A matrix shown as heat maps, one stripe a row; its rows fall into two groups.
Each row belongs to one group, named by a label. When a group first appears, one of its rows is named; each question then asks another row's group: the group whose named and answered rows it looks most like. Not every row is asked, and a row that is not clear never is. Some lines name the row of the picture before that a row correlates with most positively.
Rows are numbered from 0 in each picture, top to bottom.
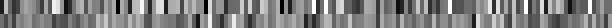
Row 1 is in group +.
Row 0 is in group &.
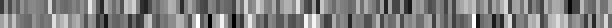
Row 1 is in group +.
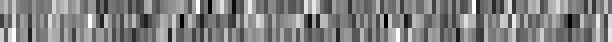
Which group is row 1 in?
&
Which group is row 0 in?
+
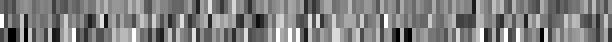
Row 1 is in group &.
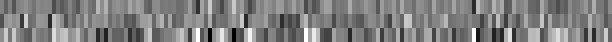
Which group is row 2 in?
+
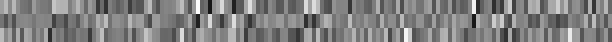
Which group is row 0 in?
+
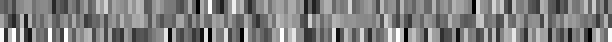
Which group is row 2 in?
&
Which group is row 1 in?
&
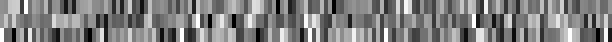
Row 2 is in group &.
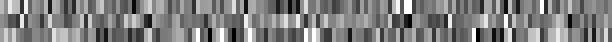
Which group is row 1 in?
&
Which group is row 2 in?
+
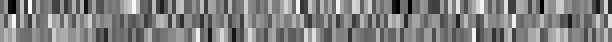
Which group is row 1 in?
&
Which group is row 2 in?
+
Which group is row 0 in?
&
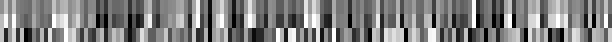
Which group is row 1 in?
+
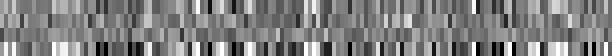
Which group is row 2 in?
&
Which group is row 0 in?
+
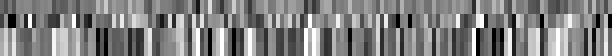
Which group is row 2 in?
+
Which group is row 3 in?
+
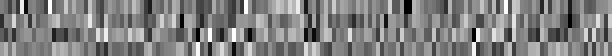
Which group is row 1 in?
&
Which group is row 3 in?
+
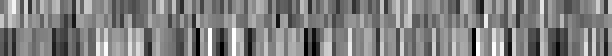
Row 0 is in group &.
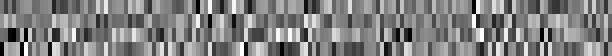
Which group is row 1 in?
+
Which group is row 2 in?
&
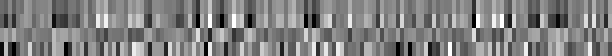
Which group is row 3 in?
&
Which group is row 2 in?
+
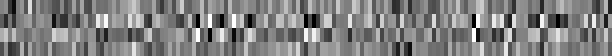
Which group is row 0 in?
&
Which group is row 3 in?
&
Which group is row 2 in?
+
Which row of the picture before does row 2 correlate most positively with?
2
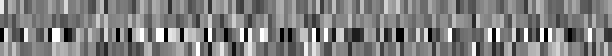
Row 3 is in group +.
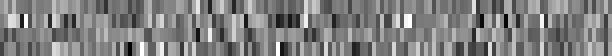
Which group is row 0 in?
+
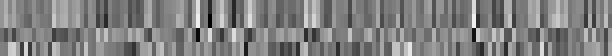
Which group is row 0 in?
+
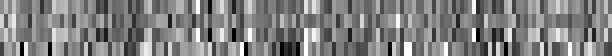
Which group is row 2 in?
+
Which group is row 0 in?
+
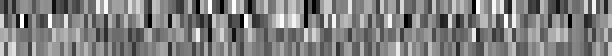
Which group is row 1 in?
&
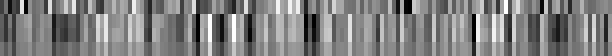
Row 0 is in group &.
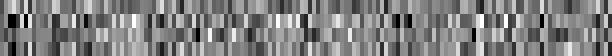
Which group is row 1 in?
&
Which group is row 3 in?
&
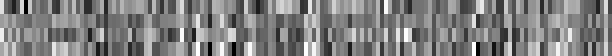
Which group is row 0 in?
&
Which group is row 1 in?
+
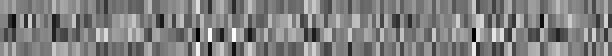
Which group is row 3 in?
+
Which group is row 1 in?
&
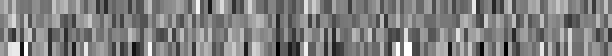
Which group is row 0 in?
+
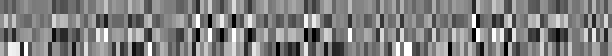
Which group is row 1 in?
+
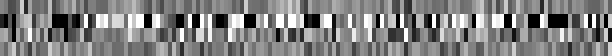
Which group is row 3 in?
&
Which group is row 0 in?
&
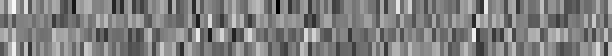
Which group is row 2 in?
+
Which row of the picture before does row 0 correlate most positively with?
3
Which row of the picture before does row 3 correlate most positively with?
3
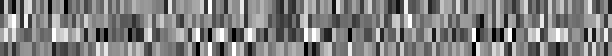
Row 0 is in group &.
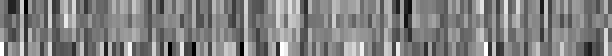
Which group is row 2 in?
&
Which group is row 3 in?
&
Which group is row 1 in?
&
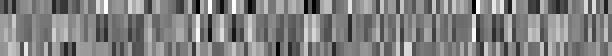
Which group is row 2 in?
+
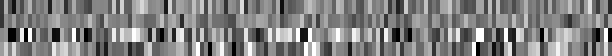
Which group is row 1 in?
&
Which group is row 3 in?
+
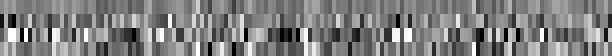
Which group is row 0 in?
+
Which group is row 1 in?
&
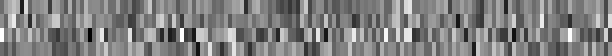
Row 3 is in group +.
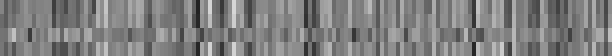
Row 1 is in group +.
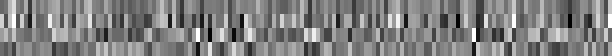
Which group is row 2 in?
+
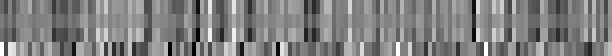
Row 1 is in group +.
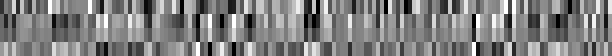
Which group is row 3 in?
+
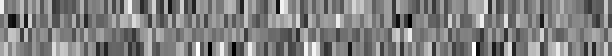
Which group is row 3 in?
+
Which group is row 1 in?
&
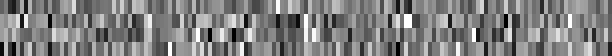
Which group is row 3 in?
&
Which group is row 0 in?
&
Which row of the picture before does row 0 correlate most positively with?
1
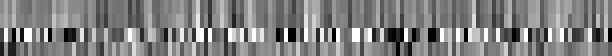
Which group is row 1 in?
+
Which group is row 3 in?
&
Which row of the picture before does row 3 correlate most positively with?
0
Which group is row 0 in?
+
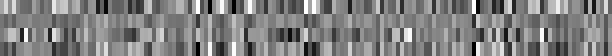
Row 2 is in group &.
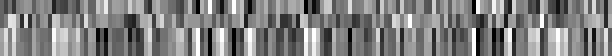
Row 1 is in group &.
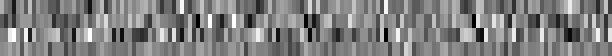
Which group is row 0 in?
&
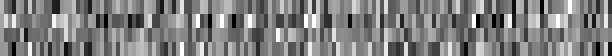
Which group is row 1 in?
+
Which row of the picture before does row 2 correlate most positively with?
0
